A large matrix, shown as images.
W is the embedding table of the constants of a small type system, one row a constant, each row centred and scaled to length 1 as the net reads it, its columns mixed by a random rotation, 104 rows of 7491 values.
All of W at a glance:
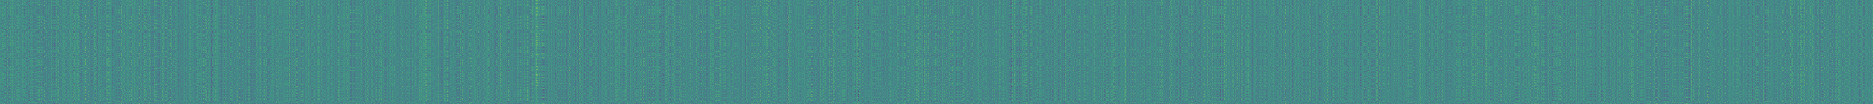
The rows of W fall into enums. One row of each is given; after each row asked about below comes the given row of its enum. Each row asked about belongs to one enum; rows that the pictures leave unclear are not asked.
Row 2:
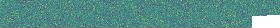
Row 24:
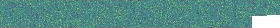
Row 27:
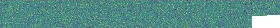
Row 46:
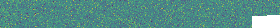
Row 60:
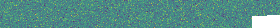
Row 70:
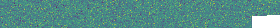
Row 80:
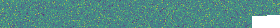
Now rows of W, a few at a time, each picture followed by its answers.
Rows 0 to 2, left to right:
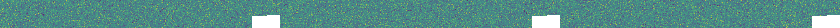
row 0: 80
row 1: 27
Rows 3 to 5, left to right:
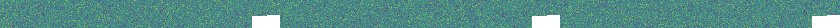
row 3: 80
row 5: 27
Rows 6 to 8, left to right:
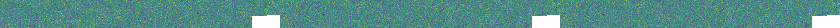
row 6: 24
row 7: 80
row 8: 80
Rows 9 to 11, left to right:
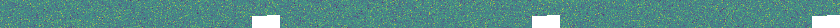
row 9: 24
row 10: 70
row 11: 80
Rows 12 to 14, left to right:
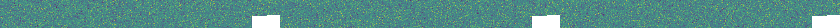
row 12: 70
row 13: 24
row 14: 80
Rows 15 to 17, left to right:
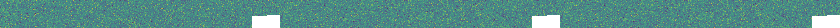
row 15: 46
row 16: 60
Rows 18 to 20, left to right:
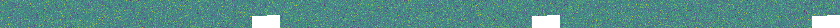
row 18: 24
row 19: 60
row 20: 27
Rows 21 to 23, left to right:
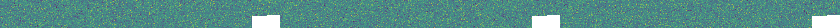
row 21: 70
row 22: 60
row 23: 27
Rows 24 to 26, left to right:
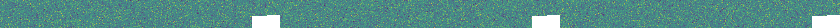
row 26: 80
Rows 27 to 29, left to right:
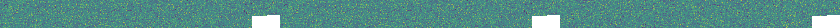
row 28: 27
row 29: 2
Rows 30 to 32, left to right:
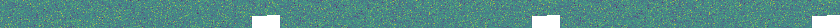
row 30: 24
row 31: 70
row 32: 70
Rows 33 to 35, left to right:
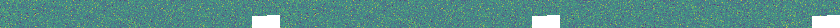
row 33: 46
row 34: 46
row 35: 2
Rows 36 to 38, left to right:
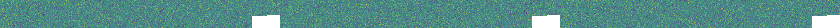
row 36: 80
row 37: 27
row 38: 46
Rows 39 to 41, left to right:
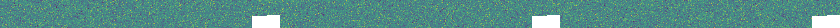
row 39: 70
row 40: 80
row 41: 60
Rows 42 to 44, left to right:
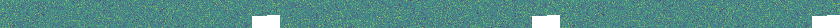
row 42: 80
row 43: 24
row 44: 80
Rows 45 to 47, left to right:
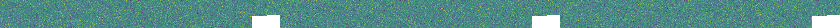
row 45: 24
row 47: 60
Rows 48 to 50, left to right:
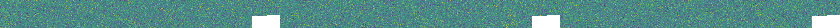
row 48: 46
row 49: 2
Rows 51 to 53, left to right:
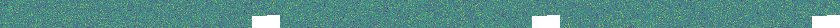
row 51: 27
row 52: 60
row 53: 24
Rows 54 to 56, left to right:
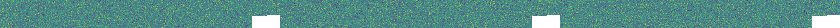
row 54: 80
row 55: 70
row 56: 27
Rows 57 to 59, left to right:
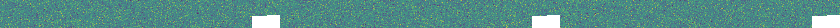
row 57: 24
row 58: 2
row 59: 46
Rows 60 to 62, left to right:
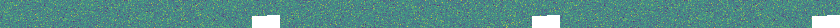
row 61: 2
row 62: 60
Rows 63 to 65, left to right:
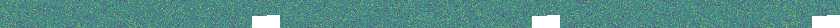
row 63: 46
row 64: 60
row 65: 2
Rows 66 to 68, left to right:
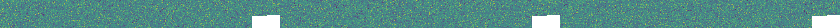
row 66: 80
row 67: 70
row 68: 27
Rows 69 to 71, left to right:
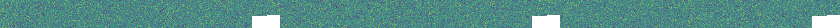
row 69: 80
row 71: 60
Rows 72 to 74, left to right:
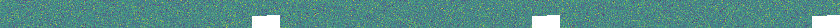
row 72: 2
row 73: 46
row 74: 80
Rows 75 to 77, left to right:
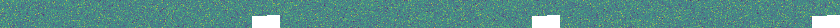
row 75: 80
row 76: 60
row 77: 24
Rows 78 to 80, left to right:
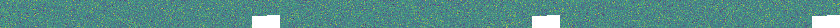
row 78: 46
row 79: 2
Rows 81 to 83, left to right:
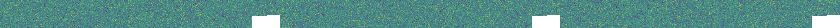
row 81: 60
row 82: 80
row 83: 70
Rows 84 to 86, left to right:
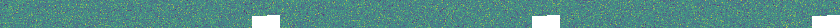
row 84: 27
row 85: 80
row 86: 2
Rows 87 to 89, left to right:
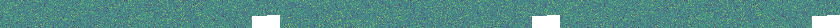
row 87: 60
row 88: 24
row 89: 60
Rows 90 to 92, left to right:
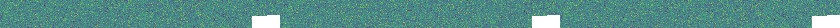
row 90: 60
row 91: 27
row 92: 60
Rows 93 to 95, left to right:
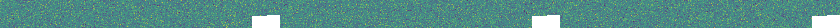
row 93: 2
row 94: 27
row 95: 60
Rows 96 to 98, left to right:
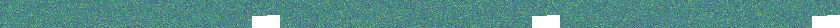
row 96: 27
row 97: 24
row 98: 60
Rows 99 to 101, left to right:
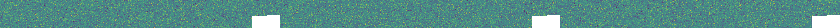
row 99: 60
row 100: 27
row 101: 70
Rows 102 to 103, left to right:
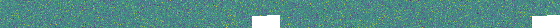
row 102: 2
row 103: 24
